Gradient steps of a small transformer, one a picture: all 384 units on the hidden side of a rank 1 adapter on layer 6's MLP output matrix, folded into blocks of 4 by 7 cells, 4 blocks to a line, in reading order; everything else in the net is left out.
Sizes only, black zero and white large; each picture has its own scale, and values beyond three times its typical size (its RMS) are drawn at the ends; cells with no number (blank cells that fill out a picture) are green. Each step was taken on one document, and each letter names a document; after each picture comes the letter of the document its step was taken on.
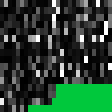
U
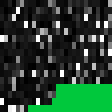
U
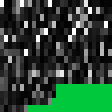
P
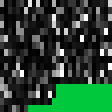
P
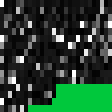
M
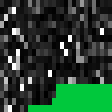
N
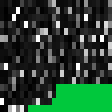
U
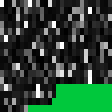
P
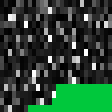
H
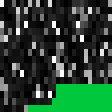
P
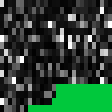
M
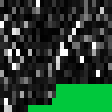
N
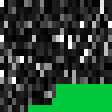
M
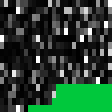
U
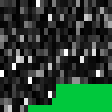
N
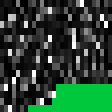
H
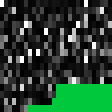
N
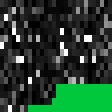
N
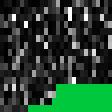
H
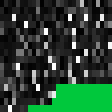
H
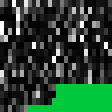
P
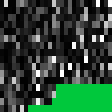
U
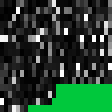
U
